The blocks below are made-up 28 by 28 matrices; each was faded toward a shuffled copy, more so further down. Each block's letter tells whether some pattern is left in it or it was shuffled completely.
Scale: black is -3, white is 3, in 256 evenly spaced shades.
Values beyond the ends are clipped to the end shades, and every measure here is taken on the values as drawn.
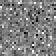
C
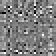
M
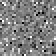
C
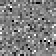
C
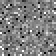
C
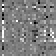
M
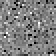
C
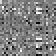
M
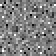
C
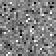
C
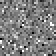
C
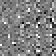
M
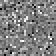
C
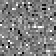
C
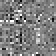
M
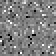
C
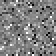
C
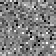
C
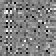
M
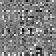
M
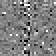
M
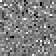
C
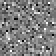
C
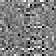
M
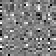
M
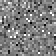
C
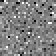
C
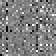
M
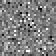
C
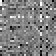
M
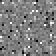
C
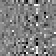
M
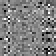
M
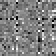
M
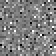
C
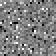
C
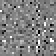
M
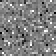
C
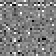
M
